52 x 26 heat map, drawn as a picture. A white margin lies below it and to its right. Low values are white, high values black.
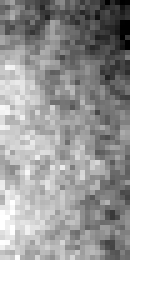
The top right is the ninth with the highest average. The bottom left is the ninth with the lowest average. Values rise toward the top right. Neither half mirrors the other.
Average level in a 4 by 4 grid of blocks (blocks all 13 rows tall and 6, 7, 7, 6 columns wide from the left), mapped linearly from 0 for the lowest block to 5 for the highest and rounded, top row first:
3 3 4 5 / 0 2 2 3 / 1 1 2 3 / 0 1 2 3
